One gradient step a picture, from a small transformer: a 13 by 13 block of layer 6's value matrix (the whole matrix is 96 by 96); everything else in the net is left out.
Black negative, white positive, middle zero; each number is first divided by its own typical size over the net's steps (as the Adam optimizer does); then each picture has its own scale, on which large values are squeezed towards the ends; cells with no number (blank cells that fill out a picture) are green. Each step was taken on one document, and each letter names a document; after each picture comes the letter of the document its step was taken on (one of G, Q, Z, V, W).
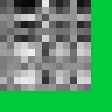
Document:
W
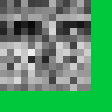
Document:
W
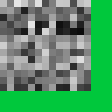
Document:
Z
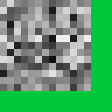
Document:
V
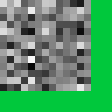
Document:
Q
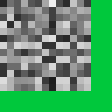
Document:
V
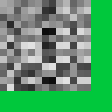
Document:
V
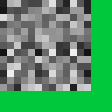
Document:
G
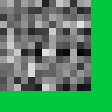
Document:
Q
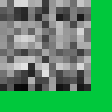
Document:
Z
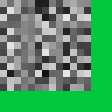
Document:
G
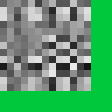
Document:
V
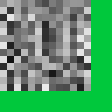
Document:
G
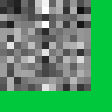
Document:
Q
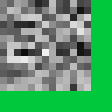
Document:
Q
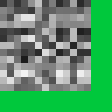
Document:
W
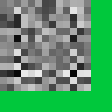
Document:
G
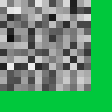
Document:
G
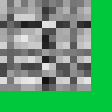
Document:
V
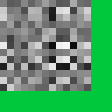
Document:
V
